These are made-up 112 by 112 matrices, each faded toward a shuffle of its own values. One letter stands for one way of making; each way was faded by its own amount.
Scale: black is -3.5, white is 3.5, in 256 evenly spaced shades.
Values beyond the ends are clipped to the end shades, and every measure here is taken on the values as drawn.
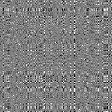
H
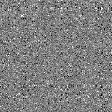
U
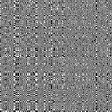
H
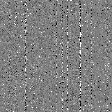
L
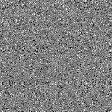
U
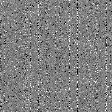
L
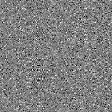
U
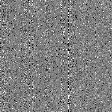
L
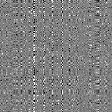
H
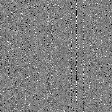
L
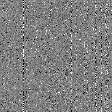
L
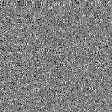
U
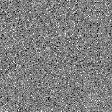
U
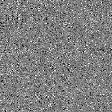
U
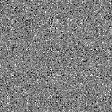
U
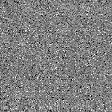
U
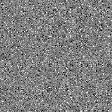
U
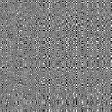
H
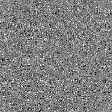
U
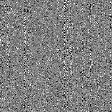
L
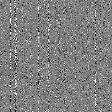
L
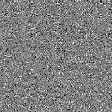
U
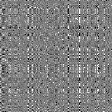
H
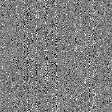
L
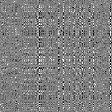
H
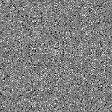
U
